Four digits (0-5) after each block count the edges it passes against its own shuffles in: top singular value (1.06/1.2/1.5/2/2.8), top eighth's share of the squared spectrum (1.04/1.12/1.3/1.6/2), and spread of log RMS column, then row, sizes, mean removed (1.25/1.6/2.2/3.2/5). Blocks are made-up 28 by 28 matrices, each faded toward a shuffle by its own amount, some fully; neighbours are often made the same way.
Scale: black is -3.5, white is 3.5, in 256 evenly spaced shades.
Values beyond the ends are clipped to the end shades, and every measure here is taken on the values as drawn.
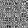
3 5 2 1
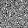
1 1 0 0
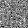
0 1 0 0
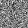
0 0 0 0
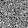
0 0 0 0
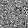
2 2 0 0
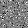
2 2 0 1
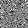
0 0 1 0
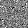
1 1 0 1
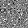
2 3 0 1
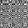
4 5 2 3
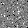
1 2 1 0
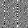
3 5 2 0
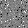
2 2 1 0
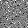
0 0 0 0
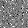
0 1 1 0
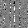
2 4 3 0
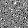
0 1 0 0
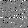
2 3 0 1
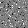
0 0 0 0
